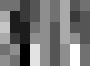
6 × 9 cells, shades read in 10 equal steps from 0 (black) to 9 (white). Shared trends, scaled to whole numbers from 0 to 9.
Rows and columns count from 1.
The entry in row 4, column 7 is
6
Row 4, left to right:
6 2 1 5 5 3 6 5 3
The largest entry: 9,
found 2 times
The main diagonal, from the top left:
4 1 1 5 5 3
